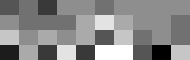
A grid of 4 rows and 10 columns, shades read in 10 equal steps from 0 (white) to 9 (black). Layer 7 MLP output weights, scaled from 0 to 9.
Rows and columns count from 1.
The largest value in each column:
8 5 7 5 7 6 4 6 9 5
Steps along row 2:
up same same down down up up same up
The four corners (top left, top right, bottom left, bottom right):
6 4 8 2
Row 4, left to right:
8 3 7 1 7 0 0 6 9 2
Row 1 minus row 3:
4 1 4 0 1 -1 2 -1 0 -1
